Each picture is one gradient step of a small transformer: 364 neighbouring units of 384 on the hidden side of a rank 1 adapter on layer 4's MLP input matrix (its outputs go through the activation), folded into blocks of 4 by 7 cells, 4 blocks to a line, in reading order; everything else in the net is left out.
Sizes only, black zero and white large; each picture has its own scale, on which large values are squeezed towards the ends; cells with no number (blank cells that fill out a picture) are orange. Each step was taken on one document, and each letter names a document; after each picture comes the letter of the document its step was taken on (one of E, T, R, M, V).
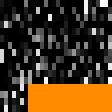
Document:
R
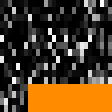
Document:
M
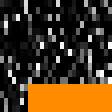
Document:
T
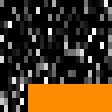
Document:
R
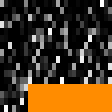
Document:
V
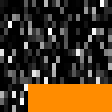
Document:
V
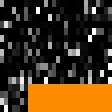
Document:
R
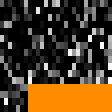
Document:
M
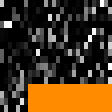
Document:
R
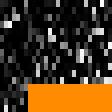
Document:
T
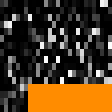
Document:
T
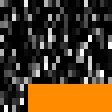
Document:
T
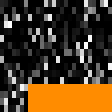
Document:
M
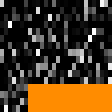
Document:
R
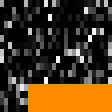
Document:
R
